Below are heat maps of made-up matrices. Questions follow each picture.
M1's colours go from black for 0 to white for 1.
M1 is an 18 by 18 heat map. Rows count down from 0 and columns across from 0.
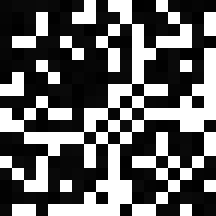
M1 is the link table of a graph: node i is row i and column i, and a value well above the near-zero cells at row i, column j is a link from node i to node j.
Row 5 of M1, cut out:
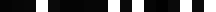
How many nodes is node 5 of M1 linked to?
5
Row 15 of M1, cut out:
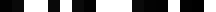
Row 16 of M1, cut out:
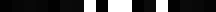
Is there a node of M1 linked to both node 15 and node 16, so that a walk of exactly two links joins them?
yes
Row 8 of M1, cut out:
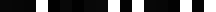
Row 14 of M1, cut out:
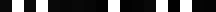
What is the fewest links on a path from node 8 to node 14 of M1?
2
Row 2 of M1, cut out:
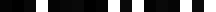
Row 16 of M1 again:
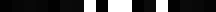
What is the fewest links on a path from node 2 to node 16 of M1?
2
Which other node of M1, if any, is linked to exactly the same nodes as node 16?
node 0
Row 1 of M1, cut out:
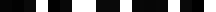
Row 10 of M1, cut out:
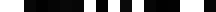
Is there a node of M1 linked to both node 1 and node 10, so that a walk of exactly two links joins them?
yes
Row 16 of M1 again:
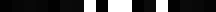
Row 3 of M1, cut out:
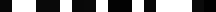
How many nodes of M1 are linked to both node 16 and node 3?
1
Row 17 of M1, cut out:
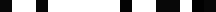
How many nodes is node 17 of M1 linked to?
11
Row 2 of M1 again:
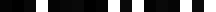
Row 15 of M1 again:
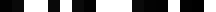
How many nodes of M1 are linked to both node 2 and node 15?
3
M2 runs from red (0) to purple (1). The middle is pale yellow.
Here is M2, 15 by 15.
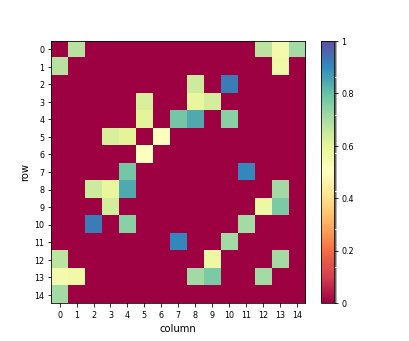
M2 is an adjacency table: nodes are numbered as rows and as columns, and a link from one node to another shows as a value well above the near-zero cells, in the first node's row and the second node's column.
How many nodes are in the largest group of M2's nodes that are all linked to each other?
3
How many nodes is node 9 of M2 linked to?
3
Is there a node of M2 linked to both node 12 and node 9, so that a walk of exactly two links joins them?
yes
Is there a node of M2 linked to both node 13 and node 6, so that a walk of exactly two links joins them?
no
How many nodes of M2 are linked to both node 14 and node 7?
0
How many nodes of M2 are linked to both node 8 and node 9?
2
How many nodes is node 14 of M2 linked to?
1
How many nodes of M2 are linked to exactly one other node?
2
